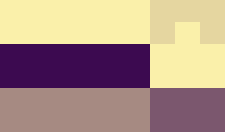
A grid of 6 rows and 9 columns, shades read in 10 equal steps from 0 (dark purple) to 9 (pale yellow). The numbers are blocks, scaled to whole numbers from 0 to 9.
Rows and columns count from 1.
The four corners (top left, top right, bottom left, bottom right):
9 8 5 3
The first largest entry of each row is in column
1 1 7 7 1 1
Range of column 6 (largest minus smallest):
9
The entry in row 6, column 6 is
5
